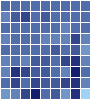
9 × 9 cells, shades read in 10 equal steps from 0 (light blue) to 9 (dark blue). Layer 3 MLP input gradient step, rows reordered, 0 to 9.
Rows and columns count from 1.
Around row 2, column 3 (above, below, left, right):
5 5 6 5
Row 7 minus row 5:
-1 3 2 1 1 -1 -1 3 2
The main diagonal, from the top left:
5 6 5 5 5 5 4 8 0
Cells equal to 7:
8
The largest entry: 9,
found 2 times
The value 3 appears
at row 5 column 9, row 9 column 1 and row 9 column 7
